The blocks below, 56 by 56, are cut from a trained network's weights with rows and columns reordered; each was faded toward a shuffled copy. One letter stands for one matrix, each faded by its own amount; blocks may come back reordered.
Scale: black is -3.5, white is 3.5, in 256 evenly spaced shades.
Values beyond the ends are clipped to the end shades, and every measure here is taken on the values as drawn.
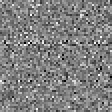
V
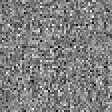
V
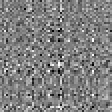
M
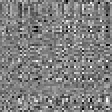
M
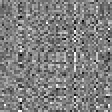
M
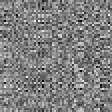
M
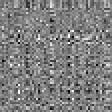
M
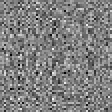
M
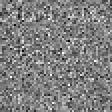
V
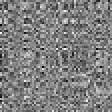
M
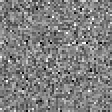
V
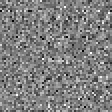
V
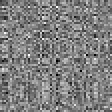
M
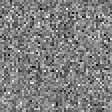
V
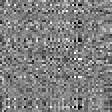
M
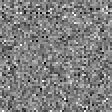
V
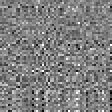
M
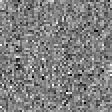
V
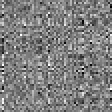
M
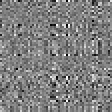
M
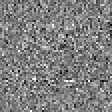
V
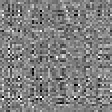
M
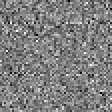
V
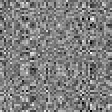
M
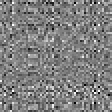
M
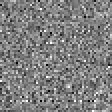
V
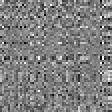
M
